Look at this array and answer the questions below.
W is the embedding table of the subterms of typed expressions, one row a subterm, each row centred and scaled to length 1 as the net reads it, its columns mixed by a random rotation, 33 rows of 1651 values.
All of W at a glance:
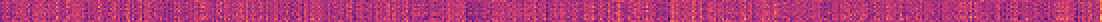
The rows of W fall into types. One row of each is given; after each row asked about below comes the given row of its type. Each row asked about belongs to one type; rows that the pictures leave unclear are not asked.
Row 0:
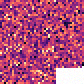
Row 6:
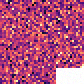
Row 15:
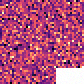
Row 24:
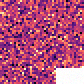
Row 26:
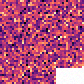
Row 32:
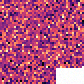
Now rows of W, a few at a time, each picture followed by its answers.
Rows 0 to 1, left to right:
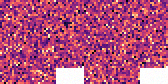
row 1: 15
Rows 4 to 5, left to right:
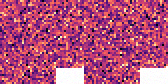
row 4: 26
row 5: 24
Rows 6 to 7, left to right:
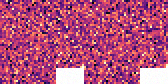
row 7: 6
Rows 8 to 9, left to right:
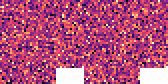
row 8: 32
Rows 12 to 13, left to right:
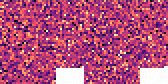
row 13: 24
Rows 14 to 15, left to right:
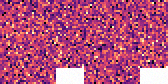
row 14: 6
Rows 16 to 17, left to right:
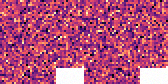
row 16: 26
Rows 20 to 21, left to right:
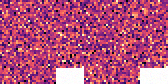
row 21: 15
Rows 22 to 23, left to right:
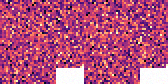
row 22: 6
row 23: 6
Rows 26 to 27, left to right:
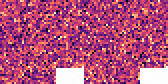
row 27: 15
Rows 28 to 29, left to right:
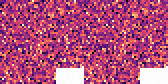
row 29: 15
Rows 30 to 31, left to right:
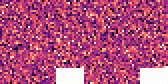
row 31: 0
